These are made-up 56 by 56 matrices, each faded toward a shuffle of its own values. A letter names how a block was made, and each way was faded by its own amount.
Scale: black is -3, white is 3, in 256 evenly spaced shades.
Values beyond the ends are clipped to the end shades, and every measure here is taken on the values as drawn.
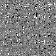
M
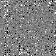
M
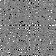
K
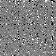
M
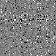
K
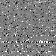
K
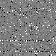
K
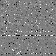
K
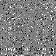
K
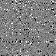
K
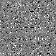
M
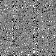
M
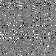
K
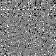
K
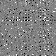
K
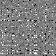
K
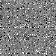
M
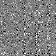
M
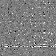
K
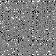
K
